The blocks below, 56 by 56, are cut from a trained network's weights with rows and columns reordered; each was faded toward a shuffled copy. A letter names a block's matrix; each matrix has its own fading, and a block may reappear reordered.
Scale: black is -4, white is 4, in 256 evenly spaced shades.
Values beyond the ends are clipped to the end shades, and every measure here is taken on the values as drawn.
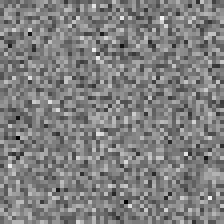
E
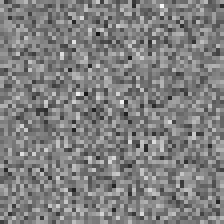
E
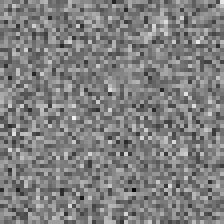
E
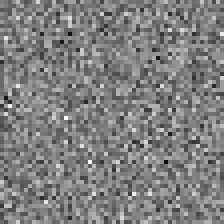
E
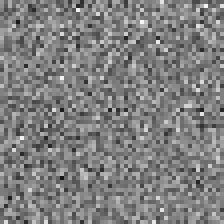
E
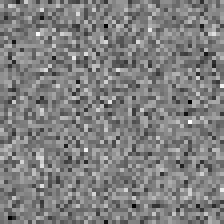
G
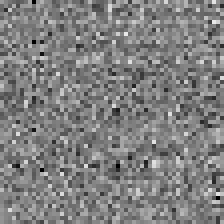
G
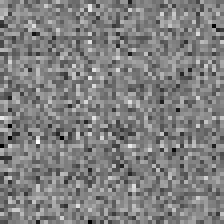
G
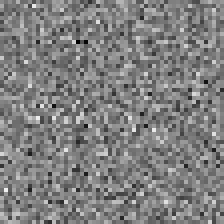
E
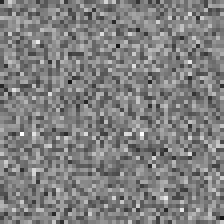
E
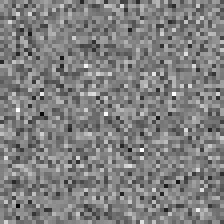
G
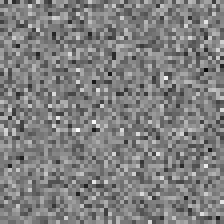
E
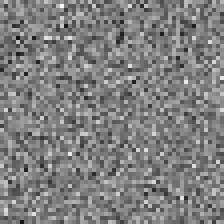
E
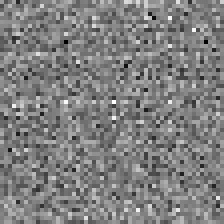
G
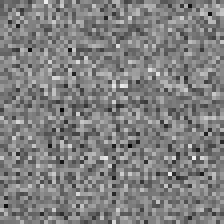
G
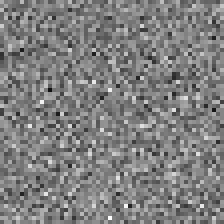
E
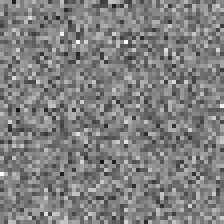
E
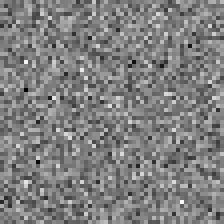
E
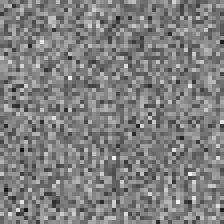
E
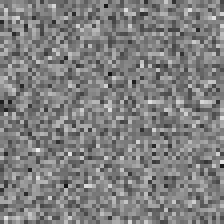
E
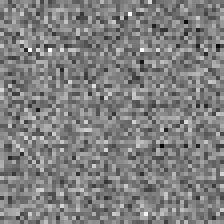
G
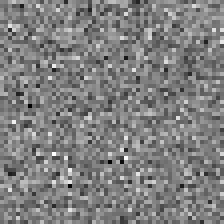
G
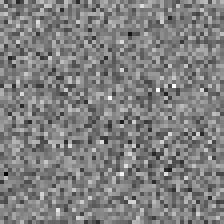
E
